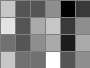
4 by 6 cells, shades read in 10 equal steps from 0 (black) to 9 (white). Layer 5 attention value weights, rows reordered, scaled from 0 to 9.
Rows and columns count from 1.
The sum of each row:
20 31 25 32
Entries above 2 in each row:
4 5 5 6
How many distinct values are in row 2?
6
